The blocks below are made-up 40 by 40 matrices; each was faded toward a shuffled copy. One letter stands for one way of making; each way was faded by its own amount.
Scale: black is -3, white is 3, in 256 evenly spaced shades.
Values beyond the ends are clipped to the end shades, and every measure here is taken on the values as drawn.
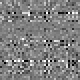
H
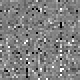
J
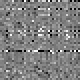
H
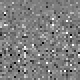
J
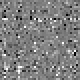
J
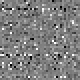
J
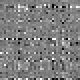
H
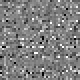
J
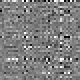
H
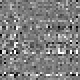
H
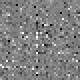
J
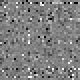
J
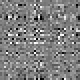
H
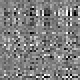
H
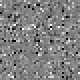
J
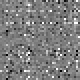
J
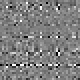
H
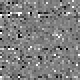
J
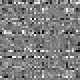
H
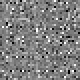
J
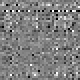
H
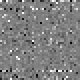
J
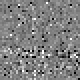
J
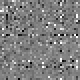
J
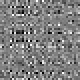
H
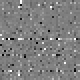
J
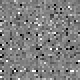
J
